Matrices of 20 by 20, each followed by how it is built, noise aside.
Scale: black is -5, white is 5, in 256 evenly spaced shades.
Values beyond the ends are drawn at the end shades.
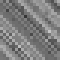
Toeplitz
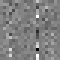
uneven columns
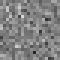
noise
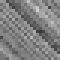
Toeplitz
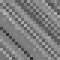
Toeplitz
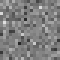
noise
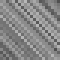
Toeplitz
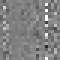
uneven columns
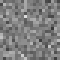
noise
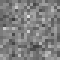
noise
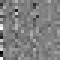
uneven columns
